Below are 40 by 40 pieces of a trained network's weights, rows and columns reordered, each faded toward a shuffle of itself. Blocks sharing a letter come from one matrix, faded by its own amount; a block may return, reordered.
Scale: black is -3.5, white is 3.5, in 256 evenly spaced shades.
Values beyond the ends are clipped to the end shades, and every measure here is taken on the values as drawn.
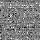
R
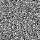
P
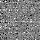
R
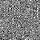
P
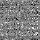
R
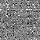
R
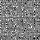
R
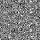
P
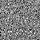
P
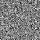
P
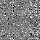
R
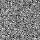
P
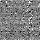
R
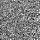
P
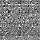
R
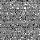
R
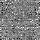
R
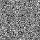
P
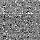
R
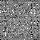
R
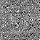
R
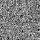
P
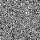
P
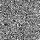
P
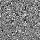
P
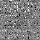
R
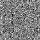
P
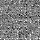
R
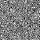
P
